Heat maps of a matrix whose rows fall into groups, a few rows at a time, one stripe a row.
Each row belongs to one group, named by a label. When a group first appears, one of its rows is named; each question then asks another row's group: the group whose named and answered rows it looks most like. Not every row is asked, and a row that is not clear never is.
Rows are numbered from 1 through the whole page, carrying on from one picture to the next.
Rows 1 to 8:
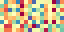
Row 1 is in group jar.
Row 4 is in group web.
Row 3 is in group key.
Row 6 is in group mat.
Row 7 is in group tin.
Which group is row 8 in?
web
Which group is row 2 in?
web
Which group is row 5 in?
web
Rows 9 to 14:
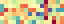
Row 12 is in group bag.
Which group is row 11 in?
tin
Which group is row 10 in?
mat
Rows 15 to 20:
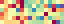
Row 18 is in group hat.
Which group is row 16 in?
web
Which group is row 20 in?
web
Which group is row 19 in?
bag
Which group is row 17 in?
key
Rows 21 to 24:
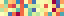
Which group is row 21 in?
jar
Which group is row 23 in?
key
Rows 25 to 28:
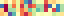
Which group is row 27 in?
web
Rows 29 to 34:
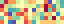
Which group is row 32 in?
web
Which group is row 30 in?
hat
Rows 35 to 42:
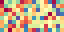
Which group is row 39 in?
mat
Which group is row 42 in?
tin
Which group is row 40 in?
hat
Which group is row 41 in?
jar
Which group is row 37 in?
tin
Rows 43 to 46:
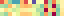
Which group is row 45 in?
mat
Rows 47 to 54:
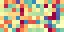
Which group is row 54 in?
web
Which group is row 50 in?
web
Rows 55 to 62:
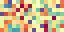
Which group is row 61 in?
mat
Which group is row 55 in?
key
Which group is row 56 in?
jar
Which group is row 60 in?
web
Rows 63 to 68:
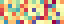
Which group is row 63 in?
mat
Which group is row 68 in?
jar
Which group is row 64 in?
hat
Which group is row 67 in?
tin
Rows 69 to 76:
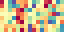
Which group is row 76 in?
web
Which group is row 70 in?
hat
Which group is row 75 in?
web
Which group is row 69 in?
hat
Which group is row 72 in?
web
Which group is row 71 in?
bag
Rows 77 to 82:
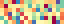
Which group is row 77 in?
jar
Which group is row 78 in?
web
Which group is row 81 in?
mat
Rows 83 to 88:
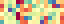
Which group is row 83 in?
bag
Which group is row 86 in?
bag
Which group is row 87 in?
bag
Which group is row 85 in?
hat
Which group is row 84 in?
jar
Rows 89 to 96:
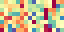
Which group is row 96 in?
hat
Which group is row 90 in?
web
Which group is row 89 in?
key
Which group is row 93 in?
web
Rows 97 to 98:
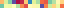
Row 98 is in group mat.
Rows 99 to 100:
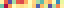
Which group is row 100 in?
tin
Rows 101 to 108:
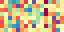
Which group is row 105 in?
bag
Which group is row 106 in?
jar
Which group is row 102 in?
key
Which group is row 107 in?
hat
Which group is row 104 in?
mat
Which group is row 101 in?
hat
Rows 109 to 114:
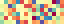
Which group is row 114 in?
mat
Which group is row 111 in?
tin
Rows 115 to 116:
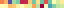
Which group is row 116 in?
tin
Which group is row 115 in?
hat
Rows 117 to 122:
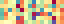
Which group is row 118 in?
bag
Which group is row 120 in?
tin
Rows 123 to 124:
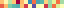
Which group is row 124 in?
hat
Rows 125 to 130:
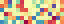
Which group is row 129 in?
jar
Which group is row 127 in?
mat
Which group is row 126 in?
bag
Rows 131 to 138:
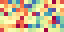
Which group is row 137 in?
bag
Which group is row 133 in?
bag
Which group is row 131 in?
key
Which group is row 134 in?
tin
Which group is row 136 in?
web
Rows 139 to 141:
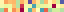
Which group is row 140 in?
key
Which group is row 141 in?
web
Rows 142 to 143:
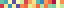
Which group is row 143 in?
hat
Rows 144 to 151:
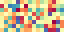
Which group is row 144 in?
key
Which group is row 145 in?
hat
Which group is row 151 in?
jar
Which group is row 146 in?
web
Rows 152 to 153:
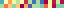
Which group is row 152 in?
mat
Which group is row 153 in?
web
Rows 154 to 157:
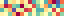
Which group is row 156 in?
mat
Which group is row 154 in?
jar
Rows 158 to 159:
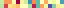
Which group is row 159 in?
tin
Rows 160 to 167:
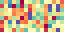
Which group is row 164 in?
web
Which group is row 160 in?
key
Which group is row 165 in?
hat
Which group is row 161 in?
jar
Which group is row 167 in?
jar
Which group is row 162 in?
tin
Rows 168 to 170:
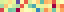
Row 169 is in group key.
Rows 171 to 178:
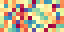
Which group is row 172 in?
jar
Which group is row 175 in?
jar
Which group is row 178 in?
hat
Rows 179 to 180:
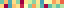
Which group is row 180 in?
web
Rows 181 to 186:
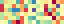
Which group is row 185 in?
key
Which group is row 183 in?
hat
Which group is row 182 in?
jar
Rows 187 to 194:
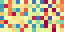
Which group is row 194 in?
key
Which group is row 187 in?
mat
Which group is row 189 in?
mat
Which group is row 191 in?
tin
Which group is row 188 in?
tin
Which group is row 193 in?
mat
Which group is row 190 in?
jar
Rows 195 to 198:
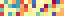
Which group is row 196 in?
hat
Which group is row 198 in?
bag
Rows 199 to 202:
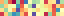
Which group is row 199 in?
jar
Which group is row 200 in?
key
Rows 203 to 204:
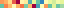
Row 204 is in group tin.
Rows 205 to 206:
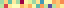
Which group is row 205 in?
key
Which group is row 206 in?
tin
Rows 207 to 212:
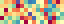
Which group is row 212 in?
mat
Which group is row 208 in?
bag
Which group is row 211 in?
hat
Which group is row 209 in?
tin
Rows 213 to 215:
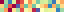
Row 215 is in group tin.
